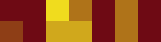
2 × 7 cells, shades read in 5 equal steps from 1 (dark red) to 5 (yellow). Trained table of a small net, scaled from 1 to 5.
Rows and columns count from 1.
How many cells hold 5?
1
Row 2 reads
2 1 4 4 1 3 1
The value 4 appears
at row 2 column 3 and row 2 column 4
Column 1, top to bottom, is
1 2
